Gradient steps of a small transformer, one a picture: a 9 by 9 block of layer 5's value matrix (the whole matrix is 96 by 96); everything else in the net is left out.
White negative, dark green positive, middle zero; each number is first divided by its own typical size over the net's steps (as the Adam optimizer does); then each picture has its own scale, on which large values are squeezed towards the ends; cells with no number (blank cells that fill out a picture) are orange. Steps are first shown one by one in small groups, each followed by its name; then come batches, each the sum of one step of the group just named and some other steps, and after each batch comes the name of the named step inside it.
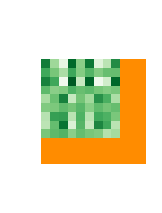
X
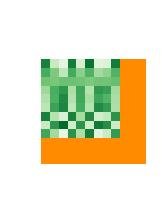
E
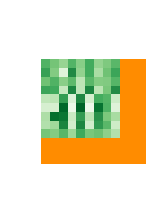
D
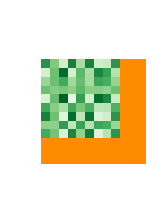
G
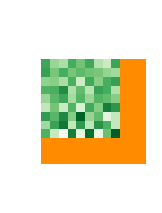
E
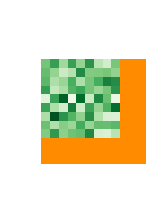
G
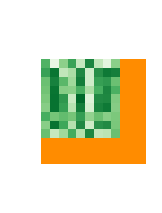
E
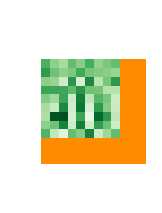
D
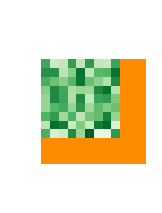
E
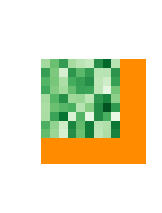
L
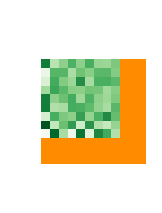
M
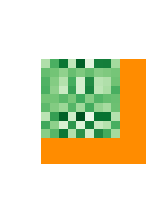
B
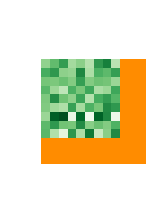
L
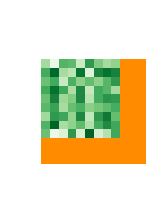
B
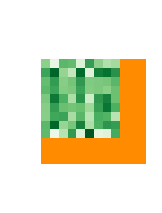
L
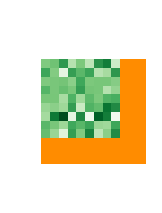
L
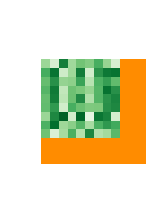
B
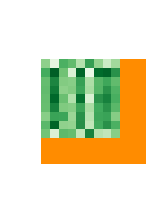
B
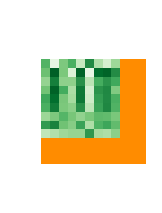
M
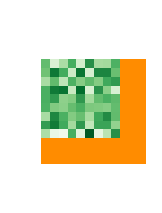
M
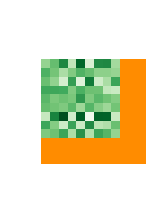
B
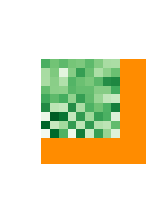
M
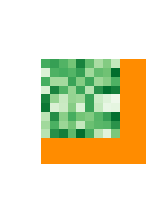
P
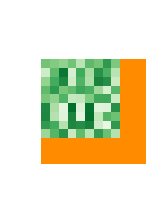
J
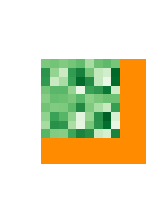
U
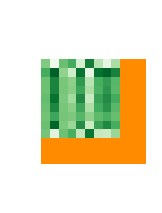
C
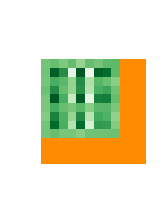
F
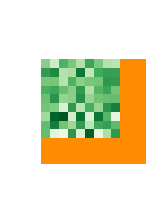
C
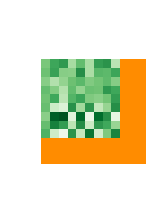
F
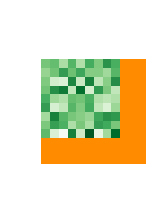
P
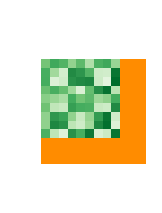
U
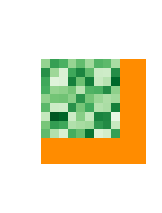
U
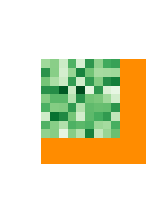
J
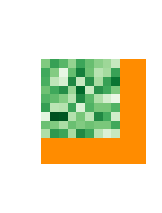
P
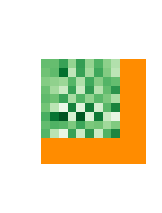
J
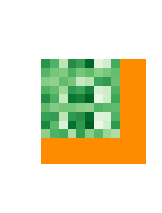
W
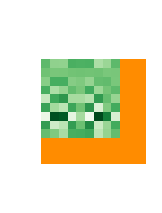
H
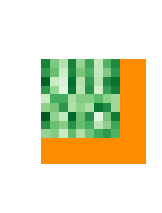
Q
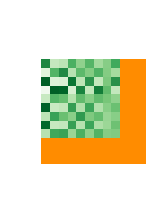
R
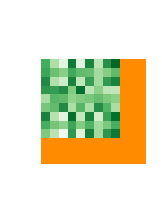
Q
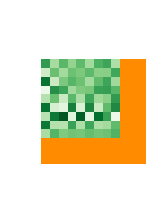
R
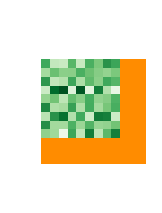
R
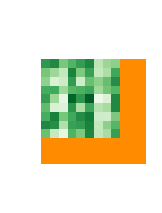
W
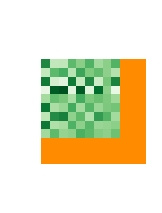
R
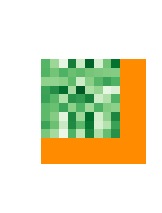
W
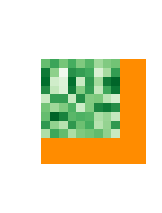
Q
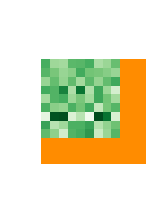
H
